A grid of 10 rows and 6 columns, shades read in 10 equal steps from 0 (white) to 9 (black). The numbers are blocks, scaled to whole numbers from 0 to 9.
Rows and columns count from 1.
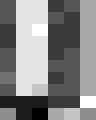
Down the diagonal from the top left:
6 1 0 7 6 3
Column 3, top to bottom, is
1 1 0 1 1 1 1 2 8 9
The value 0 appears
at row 3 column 3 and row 9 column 6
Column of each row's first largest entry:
4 5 1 1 4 1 4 1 1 3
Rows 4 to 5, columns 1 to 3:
7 1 1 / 6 1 1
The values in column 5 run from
2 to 7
